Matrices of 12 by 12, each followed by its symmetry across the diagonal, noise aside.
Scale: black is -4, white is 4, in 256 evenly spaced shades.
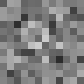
symmetric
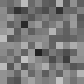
neither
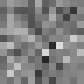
antisymmetric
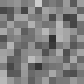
neither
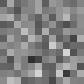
neither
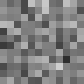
antisymmetric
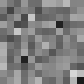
symmetric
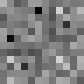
symmetric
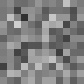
antisymmetric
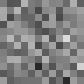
antisymmetric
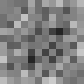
symmetric
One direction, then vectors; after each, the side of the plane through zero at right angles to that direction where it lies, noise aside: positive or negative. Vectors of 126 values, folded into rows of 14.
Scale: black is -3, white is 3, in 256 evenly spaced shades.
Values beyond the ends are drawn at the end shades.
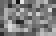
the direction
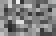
negative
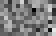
positive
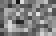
positive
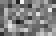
positive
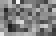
negative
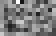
negative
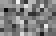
negative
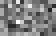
negative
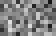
positive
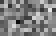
positive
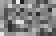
negative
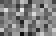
positive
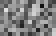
positive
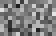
negative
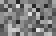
positive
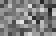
negative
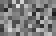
positive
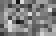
positive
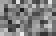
negative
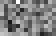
negative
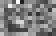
negative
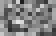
negative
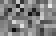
negative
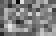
positive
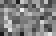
positive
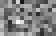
negative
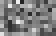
negative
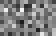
positive
